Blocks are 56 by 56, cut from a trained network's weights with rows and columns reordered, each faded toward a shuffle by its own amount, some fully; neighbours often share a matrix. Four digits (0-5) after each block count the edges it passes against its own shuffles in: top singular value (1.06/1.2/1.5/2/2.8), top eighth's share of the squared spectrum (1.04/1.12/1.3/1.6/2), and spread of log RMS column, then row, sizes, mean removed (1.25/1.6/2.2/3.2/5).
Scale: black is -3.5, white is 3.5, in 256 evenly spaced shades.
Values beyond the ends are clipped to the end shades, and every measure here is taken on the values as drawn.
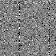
3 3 2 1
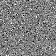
0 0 0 0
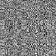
4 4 1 2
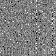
3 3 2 0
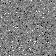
0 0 0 0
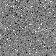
0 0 0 0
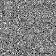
2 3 1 1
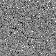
1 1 0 0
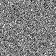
0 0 0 0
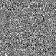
3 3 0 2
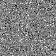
2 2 0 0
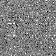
2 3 1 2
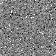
1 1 0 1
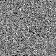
2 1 0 1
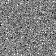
1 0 0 0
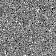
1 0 0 0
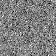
2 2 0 0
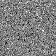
1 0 0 0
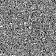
2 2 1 0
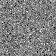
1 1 0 0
